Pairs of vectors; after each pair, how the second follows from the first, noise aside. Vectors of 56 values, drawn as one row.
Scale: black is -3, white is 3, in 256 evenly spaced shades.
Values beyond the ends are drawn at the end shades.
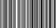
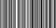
copied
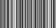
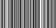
reversed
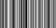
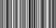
reversed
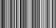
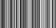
copied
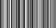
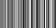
reversed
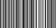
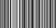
reversed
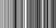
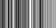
reversed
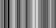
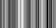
reversed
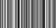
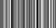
reversed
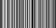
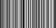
reversed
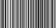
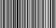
reversed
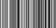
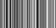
reversed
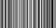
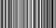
copied
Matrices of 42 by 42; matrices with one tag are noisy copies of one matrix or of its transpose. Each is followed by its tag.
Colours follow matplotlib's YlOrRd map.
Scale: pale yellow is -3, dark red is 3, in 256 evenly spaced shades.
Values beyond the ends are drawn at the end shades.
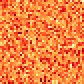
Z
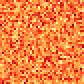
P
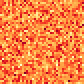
P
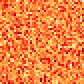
Z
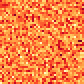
Z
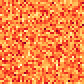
P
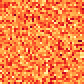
Z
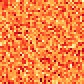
Z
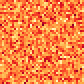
P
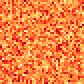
P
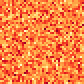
P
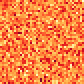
Z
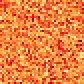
Z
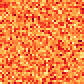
Z
